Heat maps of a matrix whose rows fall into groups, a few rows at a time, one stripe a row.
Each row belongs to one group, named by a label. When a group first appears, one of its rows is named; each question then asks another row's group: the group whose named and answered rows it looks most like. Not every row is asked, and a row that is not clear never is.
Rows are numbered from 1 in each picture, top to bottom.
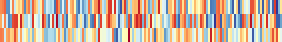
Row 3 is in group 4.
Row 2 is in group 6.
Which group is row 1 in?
6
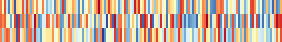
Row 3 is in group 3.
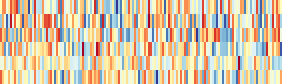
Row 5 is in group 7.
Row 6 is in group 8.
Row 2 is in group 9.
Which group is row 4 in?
9
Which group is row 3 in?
3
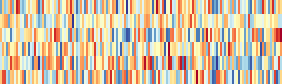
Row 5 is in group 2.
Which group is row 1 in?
2
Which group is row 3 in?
3
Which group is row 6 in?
6
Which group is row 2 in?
4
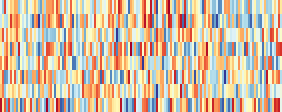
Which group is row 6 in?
9
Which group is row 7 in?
8
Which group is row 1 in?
2
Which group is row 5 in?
7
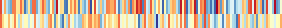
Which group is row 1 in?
6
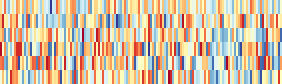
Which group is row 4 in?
6
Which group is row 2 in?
4
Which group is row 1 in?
6
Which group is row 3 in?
9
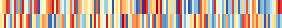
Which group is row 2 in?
6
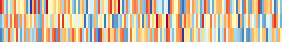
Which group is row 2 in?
4
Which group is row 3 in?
2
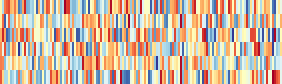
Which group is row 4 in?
7
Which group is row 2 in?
8
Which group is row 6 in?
3
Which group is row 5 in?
8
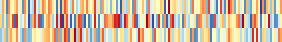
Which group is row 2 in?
7
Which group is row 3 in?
2
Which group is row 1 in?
8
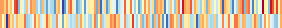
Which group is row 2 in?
7
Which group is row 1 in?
4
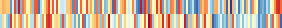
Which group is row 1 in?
3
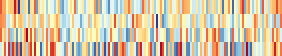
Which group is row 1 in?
4
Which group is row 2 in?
6
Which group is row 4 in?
3
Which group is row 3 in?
3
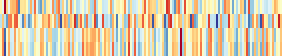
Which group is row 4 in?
8
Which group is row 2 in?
2
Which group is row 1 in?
4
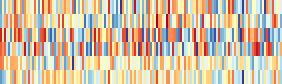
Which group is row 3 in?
6
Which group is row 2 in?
4
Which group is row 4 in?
7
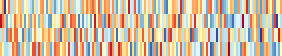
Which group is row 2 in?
6
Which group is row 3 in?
2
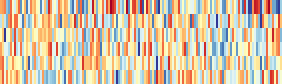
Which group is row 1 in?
7
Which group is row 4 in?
9
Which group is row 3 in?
9
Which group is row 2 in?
2
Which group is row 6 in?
4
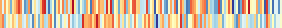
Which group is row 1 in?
6
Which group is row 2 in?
8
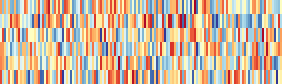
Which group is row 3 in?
8
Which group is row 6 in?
7
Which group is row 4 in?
3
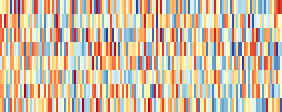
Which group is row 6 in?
3
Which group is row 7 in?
7
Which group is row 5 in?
7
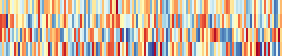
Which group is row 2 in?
7
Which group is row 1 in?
7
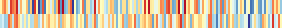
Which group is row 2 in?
2
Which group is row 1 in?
4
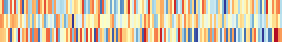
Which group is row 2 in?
4
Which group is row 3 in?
3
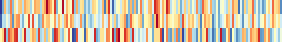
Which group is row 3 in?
7
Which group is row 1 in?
9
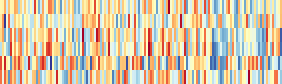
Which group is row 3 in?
9
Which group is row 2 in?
8
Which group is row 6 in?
9
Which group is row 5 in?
6
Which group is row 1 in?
8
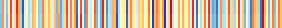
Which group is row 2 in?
2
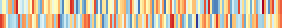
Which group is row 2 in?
3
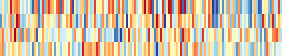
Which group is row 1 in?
2
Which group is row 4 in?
8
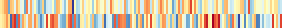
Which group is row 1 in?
4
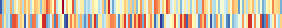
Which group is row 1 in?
9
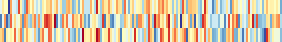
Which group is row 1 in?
9
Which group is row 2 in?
9
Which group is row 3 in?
8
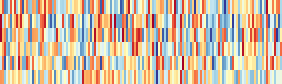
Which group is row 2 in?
6
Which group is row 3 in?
6
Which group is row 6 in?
8
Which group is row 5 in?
9
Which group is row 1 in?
9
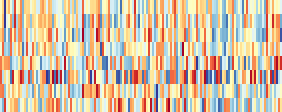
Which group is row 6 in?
6
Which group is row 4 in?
9
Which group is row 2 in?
9
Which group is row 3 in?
9
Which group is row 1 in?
8
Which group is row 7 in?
8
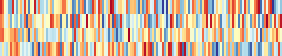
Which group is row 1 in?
7
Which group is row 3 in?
4
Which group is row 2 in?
3
